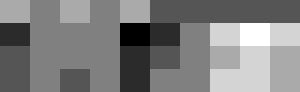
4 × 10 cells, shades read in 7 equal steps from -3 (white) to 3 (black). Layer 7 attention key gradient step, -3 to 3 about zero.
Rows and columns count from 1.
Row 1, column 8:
1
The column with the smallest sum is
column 9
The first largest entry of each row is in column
6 5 5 5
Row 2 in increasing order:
-3 -2 -2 0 0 0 0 2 2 3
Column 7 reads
1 0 0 0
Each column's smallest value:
-1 0 -1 0 -1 0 0 -2 -3 -2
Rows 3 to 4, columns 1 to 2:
1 0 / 1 0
